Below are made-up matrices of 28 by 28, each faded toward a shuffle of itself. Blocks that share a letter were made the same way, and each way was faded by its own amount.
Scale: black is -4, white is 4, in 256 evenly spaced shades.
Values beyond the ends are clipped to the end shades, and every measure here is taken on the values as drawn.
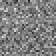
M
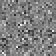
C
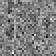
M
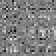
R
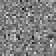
M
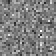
M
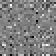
R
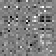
R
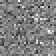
C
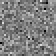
M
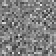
M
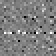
R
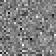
C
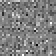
C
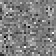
C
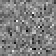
C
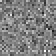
M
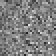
M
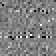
R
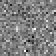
C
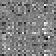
R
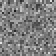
M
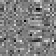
R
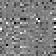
R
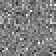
C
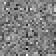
C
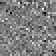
C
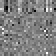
R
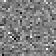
C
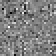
C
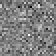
M
